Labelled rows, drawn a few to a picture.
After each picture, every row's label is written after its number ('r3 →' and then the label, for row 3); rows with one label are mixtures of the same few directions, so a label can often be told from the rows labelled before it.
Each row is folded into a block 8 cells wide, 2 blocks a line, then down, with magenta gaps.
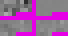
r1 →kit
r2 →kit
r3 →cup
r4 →kit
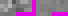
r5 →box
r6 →kit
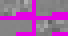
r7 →kit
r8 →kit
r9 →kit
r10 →box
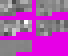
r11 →box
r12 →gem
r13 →kit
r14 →gem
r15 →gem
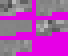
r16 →box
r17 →kit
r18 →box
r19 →box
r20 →kit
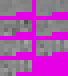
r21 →box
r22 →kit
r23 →kit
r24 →box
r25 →kit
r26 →gem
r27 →gem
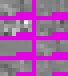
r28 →cup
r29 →gem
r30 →kit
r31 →kit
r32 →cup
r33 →cup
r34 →cup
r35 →box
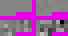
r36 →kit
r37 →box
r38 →gem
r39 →kit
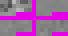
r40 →box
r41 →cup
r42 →box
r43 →kit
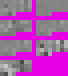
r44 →gem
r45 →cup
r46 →box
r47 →kit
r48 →kit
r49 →gem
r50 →cup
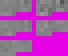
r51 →kit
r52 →kit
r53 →gem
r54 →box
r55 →box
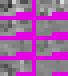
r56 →box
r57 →kit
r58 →box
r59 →box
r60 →cup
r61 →box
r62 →cup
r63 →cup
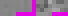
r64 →gem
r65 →box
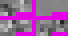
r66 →cup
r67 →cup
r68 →box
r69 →kit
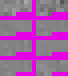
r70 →kit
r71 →kit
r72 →cup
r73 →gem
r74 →gem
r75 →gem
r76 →gem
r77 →cup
